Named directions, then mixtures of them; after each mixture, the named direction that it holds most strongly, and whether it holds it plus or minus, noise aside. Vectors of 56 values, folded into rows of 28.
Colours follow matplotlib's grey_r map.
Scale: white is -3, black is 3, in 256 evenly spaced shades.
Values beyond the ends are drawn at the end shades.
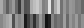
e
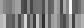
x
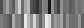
e, minus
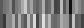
x, minus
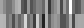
x, plus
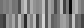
x, minus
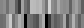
e, plus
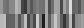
x, plus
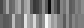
e, minus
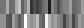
e, minus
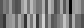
x, minus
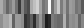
e, plus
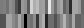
x, minus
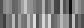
x, minus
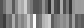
e, minus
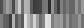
e, minus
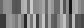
x, minus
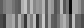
x, minus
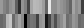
e, plus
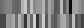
x, minus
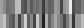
x, plus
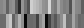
e, plus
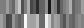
e, minus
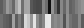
e, minus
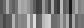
e, minus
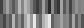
e, minus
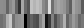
e, plus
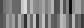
x, minus
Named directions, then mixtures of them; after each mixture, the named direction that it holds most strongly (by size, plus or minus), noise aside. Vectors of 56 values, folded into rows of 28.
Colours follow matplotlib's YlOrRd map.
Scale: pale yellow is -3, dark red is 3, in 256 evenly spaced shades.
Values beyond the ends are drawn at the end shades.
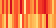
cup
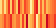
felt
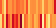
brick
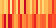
cup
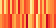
felt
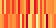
felt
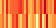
cup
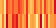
brick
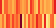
brick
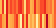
cup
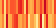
cup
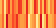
felt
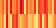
cup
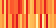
cup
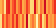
felt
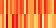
brick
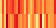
brick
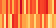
cup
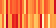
brick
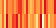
brick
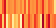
brick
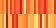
cup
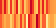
felt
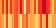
cup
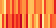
brick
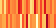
felt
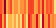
brick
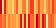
felt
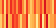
cup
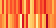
cup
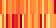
brick
